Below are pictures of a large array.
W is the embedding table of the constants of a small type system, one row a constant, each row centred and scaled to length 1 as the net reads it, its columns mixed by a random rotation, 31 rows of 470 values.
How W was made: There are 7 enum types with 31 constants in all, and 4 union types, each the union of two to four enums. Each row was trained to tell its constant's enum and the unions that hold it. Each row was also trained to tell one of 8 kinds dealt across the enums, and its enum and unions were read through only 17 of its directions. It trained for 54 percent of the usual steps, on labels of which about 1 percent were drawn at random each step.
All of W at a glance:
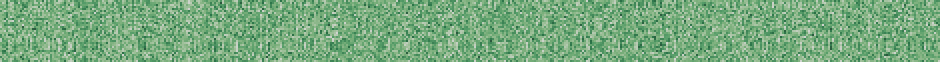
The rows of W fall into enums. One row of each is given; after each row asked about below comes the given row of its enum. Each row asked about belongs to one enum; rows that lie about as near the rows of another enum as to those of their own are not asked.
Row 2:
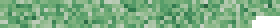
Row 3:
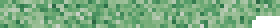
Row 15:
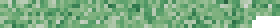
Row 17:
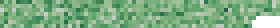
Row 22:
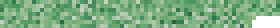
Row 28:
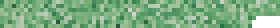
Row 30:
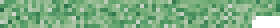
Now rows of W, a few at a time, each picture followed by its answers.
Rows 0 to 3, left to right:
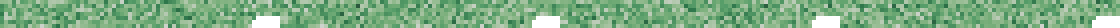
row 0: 15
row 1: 15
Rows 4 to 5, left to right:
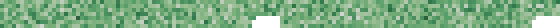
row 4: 30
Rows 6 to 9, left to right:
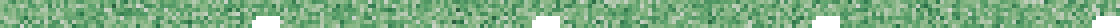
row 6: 17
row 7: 22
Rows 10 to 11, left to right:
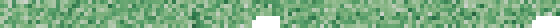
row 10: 15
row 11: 2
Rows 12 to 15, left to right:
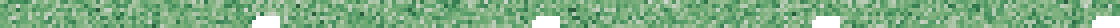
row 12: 17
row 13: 2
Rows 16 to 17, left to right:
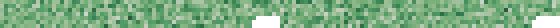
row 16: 17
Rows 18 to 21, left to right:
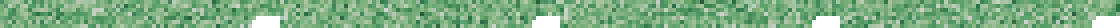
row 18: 2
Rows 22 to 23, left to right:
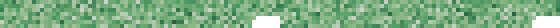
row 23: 30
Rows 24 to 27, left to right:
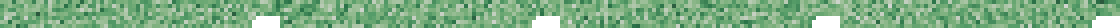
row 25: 30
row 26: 17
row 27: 3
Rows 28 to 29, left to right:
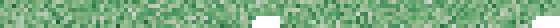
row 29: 30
